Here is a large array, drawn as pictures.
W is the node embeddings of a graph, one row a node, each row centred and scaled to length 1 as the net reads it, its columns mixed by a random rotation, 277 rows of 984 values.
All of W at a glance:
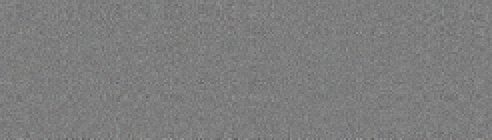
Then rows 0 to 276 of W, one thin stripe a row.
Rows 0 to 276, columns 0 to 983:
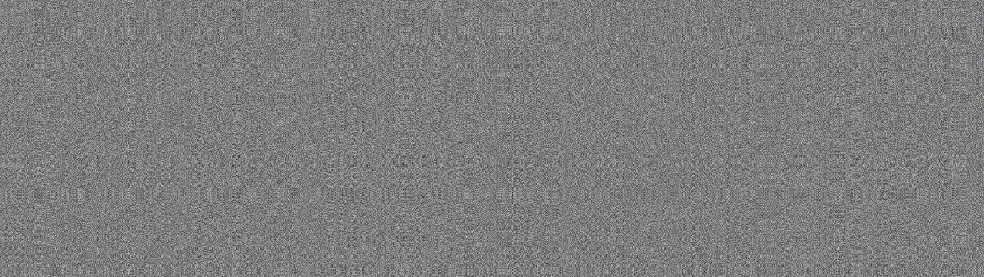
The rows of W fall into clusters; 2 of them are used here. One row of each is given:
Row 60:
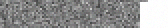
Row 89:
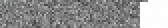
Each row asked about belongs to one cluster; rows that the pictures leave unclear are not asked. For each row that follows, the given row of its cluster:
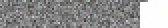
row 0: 89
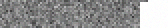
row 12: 89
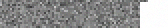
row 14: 89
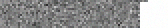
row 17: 89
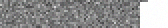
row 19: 89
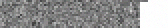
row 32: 89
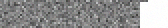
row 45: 89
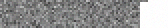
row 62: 89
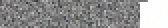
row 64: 60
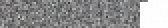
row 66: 60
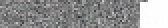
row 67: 60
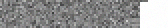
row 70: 89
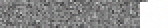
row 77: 89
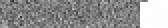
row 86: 60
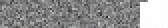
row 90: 60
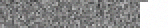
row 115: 60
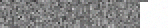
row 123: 60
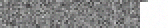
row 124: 89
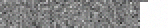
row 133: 89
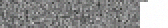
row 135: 60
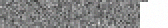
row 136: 60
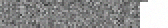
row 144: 89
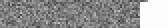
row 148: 89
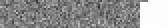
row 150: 60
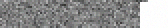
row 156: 89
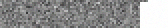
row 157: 89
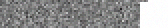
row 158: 60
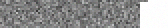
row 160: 60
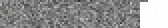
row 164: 89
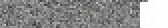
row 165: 89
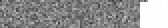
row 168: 60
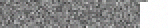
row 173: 60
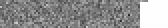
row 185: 60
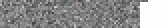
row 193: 89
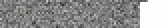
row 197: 89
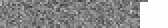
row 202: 89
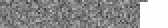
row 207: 60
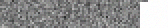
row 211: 60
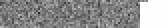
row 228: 60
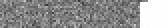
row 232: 89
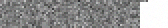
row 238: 89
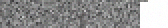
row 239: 60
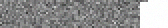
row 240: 89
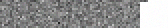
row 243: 60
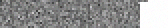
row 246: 60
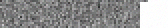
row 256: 60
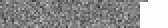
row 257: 60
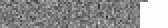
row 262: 60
